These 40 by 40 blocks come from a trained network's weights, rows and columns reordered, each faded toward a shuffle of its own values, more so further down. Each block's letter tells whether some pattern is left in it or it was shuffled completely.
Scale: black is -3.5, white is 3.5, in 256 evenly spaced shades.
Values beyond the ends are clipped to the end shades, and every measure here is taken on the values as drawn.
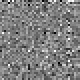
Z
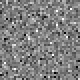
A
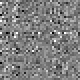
Z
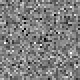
A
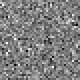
A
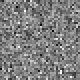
A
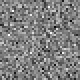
A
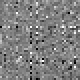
Z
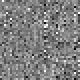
Z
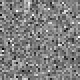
A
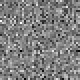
Z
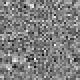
Z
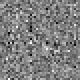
Z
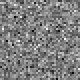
A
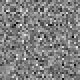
Z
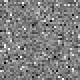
A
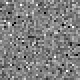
A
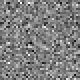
Z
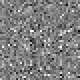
Z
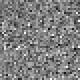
A
